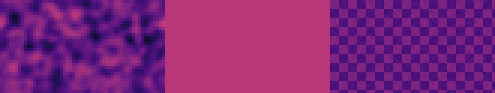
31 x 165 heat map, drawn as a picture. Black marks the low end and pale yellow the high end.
It is made of 1 by 3 panels. Panel 1,1: low, blotchy. Panel 1,2: middling, flat. Panel 1,3: low, checkered.
